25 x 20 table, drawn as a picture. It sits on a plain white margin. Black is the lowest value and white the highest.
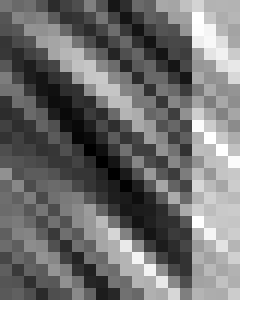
A vertical seam about 80% of the way across splits the table, and the right part is higher. The middle left is the smoothest part. The grain runs diagonally down to the right.
